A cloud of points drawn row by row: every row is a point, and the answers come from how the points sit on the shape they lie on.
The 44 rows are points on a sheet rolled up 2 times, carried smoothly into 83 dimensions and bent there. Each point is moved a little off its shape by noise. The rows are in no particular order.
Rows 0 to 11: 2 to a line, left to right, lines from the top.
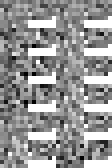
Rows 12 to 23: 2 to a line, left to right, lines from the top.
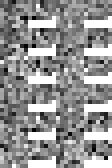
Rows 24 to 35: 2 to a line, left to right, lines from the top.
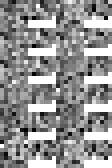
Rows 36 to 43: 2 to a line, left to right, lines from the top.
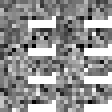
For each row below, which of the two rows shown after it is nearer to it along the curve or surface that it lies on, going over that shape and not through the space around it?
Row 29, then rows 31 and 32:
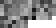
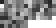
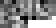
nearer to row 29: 31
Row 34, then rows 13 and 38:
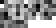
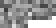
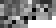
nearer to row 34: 38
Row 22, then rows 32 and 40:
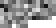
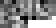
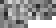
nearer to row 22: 32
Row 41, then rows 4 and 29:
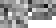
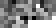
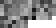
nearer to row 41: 4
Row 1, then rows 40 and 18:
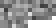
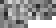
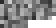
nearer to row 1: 40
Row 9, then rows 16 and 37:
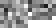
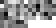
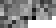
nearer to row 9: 16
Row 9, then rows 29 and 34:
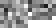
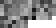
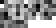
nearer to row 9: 34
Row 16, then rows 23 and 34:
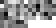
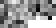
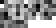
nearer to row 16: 34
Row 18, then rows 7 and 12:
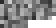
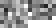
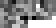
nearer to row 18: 12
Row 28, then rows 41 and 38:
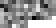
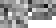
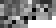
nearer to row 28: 41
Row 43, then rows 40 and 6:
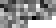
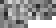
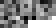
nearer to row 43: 6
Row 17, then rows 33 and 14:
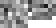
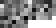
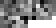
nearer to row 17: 14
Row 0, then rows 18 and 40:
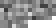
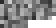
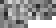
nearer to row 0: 40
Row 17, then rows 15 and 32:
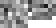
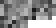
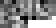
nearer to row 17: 32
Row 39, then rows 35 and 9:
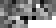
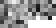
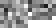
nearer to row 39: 9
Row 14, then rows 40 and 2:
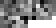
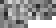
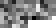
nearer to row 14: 2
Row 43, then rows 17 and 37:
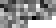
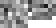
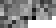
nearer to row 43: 17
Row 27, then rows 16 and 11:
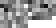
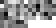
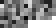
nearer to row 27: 16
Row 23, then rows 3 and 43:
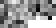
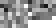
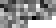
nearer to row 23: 3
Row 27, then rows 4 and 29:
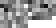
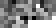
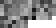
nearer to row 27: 4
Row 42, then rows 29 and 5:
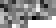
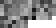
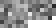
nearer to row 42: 5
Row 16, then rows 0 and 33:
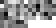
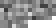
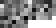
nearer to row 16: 33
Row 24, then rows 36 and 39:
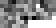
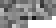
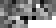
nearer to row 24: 39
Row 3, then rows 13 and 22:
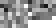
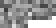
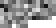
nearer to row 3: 22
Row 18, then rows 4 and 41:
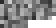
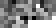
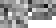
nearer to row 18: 4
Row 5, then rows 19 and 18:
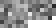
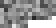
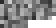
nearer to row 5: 19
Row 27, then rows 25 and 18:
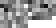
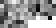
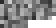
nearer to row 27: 25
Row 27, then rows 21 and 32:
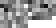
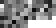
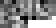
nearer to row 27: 32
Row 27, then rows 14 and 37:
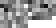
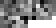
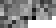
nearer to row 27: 14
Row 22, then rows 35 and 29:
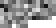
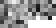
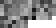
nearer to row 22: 35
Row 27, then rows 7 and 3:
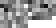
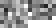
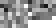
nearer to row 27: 3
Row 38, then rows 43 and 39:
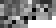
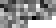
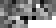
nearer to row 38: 39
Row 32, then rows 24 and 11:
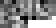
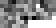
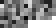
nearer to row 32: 24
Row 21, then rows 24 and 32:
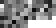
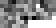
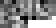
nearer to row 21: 32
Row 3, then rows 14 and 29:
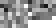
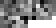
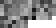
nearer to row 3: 14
